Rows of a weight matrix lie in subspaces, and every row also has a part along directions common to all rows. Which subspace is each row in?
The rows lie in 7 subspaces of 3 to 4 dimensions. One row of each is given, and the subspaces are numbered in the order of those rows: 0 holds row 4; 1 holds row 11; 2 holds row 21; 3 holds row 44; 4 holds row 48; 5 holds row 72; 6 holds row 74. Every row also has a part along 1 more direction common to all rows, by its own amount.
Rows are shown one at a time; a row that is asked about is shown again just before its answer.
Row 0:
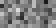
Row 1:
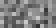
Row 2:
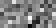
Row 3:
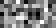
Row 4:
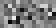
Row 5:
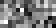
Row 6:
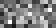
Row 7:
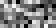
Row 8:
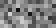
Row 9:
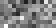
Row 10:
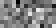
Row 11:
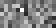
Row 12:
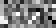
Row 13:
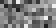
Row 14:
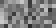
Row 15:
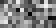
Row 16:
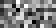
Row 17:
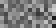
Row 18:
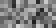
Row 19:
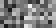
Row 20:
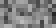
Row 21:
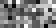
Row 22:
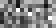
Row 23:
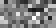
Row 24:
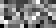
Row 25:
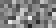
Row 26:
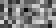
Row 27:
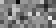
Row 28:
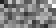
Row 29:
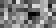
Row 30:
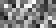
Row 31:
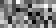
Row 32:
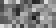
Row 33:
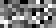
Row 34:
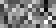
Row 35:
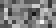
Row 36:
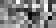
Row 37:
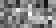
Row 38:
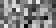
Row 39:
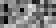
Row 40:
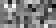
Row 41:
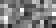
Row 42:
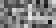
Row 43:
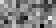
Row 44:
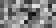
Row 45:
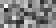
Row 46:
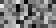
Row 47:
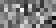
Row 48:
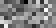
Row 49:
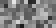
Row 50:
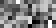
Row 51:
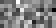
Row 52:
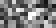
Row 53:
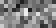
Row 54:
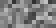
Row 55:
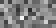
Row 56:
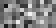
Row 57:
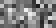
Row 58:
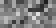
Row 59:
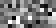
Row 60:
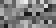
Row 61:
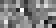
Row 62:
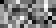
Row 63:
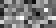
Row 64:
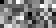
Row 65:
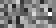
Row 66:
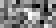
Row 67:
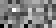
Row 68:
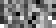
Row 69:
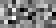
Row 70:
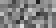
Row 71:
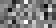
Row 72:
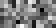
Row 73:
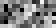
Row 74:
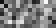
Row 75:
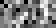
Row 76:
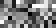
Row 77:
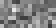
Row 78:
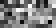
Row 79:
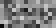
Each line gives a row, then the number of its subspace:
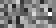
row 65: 0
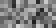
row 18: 5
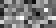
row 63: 3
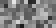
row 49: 5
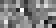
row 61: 1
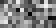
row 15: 1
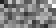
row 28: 2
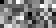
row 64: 2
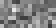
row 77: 0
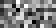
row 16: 5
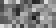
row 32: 4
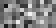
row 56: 6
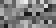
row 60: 4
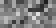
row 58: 4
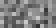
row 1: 3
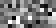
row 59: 0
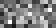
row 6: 6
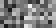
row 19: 2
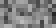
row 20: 1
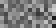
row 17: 5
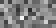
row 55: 6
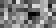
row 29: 3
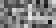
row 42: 2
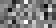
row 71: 6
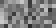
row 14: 1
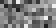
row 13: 2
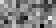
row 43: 6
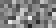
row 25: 0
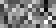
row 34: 5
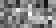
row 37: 2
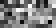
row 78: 2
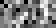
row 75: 6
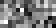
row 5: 1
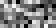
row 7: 2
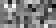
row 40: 2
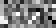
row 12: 4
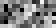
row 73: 1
